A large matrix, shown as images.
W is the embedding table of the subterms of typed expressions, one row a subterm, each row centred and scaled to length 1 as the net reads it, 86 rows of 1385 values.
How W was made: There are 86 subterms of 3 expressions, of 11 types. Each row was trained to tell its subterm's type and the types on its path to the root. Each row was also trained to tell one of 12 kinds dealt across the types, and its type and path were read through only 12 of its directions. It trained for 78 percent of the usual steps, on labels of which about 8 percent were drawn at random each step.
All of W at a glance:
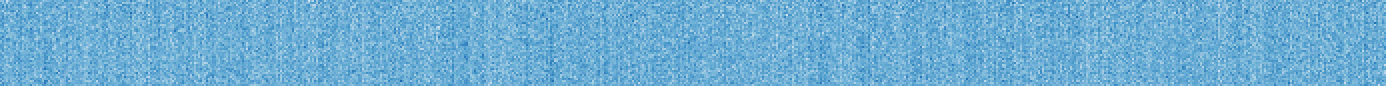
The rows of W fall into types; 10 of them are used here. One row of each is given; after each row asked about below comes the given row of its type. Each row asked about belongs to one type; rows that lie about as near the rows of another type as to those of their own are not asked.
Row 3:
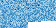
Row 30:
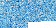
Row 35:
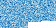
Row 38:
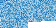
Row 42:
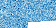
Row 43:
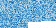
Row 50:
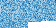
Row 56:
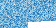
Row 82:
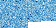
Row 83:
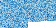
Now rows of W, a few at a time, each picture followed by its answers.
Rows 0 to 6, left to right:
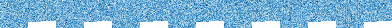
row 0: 83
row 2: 38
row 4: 30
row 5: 43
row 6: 42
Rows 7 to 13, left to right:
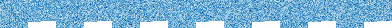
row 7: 42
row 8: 38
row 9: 83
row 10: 30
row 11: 83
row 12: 43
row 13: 83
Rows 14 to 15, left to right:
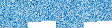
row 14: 3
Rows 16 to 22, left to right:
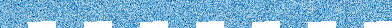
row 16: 83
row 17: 83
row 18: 3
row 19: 43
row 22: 43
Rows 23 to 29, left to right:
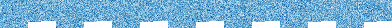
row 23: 35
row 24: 56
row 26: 35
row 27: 56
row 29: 42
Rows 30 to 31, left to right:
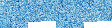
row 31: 50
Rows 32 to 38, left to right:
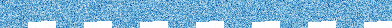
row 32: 35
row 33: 38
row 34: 43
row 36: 56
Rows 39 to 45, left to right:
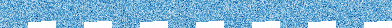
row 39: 38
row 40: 82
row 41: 42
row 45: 3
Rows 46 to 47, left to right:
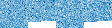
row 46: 82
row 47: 38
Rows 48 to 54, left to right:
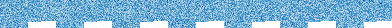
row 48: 83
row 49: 30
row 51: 56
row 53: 43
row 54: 30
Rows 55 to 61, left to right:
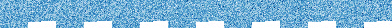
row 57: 56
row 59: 3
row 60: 35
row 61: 43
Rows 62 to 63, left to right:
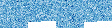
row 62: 30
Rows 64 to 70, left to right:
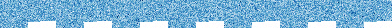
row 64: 56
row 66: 38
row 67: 43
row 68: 42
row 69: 38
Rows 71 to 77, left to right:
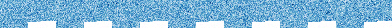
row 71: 56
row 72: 30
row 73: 30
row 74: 56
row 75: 35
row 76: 38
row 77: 3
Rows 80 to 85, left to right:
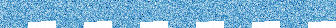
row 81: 3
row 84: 42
